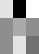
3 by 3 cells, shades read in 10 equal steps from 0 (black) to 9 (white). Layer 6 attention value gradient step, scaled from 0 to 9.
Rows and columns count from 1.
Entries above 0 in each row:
2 3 3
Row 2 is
5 6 5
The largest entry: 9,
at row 1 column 3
